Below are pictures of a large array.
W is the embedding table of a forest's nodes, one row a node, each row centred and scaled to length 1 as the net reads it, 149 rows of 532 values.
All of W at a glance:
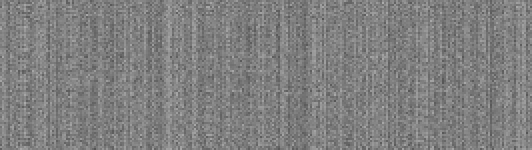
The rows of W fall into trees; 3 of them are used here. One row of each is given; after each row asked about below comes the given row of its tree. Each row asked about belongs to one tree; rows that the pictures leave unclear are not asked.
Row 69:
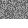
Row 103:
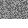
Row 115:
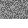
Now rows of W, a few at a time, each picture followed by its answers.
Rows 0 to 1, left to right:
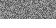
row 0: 115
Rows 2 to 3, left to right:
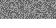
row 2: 115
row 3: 115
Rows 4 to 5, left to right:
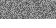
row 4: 103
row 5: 103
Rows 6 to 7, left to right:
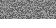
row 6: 69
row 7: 69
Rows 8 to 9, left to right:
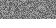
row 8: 103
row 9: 115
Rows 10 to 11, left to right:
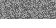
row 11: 103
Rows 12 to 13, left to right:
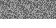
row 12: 115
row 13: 115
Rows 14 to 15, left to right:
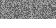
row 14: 103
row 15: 103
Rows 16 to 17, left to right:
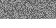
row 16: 69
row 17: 115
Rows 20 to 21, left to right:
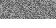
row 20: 115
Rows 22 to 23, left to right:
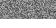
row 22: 103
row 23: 69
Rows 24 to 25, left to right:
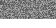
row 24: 115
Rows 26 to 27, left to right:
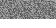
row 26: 103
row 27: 103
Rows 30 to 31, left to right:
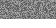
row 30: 103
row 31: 103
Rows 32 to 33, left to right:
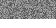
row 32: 103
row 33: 115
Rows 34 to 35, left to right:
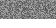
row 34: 103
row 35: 103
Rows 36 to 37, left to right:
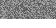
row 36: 103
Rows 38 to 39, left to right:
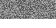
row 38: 115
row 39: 103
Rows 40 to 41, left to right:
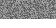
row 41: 103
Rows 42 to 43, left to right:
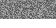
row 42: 103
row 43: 115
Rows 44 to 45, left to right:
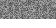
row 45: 103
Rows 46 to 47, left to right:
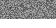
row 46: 103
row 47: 115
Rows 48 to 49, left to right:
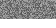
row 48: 103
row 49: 103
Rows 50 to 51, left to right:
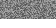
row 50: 103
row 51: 103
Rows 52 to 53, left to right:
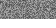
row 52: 115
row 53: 103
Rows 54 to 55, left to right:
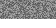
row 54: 115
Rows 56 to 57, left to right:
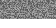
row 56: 115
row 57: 115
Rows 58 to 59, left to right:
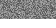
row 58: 115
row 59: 103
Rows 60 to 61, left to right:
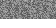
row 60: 103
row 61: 103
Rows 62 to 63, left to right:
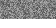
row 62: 115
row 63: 103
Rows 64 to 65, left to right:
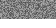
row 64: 69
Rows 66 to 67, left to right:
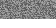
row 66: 103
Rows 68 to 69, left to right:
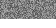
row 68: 103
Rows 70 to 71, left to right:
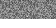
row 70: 115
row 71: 115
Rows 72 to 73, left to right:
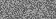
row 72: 103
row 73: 115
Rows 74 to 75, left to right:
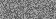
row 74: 115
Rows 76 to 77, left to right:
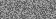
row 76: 103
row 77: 103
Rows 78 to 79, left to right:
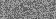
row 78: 103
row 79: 103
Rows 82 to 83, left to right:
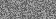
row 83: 69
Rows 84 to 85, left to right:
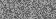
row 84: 115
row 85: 103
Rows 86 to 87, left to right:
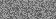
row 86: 103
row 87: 69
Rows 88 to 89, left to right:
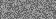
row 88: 103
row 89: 115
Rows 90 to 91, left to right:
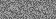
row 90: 115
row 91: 115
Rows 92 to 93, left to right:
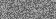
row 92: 103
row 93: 103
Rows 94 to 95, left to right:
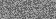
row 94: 103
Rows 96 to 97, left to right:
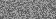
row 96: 69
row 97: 103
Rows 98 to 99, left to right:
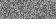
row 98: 115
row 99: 103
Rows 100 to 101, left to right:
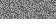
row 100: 115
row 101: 69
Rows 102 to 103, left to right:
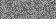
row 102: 103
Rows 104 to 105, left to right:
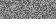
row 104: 115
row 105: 103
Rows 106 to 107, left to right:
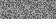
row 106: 115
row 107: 115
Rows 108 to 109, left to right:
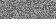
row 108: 69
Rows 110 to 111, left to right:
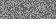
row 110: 103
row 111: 115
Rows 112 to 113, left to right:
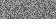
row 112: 103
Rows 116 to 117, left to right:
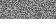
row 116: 115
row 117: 69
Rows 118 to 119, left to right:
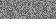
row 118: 69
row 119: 103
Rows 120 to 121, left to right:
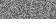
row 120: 115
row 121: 103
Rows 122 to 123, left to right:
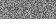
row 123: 115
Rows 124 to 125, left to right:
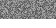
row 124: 103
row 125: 69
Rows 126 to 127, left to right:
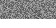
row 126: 115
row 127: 69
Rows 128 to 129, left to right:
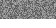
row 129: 69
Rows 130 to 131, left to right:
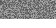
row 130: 115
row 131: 103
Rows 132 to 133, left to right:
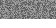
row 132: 103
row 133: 103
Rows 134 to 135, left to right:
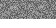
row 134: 115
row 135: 115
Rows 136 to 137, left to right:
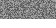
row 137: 103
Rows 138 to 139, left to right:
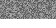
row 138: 115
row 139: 115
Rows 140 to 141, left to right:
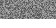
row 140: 103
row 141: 69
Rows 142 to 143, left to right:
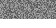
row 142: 115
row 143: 115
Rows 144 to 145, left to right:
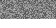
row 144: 115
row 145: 115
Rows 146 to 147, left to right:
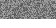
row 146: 103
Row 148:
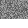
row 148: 103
